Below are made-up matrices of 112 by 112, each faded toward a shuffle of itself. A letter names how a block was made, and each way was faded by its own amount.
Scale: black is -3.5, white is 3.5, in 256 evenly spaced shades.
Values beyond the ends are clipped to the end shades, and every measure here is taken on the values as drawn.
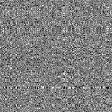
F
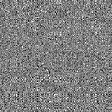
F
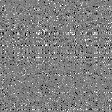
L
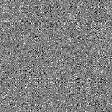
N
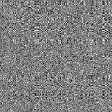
F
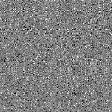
N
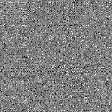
N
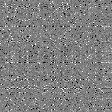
L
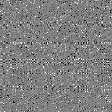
L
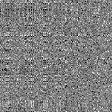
F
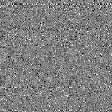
N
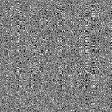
F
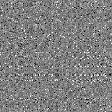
N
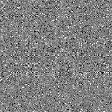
N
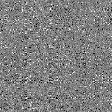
N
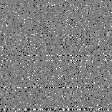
L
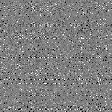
L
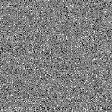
N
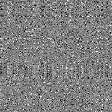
N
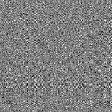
F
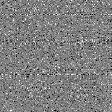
N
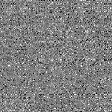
N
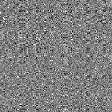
F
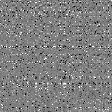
L
